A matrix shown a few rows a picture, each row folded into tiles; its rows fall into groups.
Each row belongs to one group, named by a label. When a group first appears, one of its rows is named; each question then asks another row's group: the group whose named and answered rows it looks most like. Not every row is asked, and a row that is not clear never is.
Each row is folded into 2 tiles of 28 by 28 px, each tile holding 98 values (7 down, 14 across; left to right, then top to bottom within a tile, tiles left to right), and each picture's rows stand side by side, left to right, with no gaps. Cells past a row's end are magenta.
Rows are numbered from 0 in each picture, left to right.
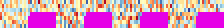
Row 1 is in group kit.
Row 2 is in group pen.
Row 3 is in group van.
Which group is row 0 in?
kit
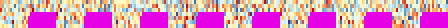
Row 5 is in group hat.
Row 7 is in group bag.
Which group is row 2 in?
kit
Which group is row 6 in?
kit
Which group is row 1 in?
hat
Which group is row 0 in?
hat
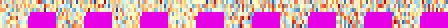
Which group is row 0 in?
pen
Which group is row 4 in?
pen
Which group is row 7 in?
bag
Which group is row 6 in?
kit
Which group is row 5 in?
kit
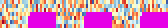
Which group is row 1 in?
van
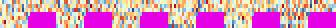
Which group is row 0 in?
pen
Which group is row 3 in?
kit
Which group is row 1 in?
pen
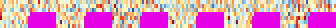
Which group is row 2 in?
van
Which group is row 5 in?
pen
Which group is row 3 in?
bag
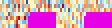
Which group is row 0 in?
pen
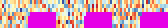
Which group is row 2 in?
van
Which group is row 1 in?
bag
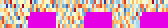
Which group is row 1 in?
pen
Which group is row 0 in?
bag
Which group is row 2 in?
bag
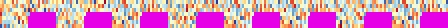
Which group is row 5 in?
bag
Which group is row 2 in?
bag
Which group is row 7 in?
bag
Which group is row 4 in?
bag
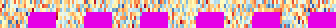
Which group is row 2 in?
van
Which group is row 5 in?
hat
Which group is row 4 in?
bag
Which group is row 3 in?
kit
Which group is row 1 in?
hat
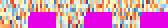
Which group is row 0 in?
bag
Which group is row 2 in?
van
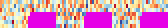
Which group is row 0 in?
hat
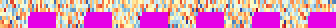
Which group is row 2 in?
bag
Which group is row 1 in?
kit
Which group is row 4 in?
van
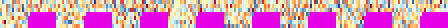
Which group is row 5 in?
van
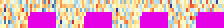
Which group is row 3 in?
pen
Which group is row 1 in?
kit
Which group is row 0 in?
hat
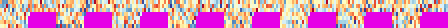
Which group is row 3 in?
bag
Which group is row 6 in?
hat
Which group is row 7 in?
hat
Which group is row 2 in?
kit
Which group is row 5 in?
hat
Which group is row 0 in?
bag
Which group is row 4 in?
van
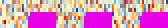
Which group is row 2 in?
pen
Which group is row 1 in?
van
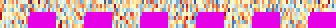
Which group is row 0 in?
hat
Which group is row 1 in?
pen
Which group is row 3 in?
pen
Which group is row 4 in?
hat
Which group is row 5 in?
van
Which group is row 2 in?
kit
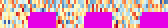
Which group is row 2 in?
pen
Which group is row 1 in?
bag
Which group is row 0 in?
hat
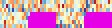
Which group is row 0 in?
pen
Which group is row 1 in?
kit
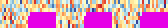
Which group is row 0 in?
van
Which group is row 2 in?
bag
